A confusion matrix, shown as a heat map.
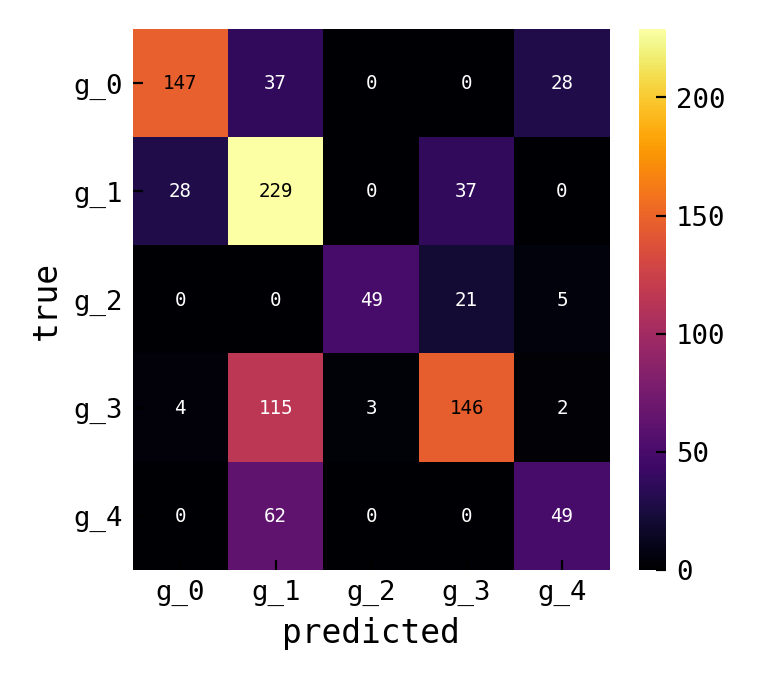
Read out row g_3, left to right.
4 115 3 146 2
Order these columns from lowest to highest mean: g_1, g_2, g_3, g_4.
g_2, g_4, g_3, g_1
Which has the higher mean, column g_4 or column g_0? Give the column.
g_0
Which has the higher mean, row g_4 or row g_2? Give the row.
g_4
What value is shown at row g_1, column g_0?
28
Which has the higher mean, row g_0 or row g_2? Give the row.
g_0
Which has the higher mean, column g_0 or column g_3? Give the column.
g_3
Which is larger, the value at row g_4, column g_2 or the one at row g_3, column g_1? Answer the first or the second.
the second
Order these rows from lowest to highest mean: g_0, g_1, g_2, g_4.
g_2, g_4, g_0, g_1
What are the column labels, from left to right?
g_0, g_1, g_2, g_3, g_4
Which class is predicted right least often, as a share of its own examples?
g_4
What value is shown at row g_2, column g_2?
49
